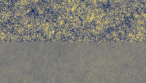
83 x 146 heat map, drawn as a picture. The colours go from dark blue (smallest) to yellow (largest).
Odd rows or columns: none. Seam: horizontal, 50% of the way down, the bottom part calmer. Stripes: none. Average level on the scale: 50%. Histogram: heavy tails on both sides.
